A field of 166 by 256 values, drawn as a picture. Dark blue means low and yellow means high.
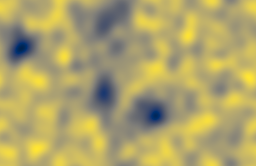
The texture varies smoothly and slowly. There are no lone odd cells. Most values sit high, with a long tail of low ones. No single row or column stands out from its neighbours. On average the colour sits 70% of the way up the scale. There are four dips. Neither half mirrors the other.
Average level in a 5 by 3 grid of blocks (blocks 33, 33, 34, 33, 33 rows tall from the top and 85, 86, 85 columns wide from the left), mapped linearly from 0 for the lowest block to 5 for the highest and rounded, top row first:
424 / 124 / 424 / 404 / 544
